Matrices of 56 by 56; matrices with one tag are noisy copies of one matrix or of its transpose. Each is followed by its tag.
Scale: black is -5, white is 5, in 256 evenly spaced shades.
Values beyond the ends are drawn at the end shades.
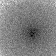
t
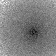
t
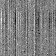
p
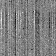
p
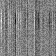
p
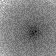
t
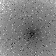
t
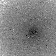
t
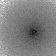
t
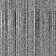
p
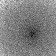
t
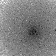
t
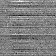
p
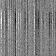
p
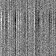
p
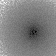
t
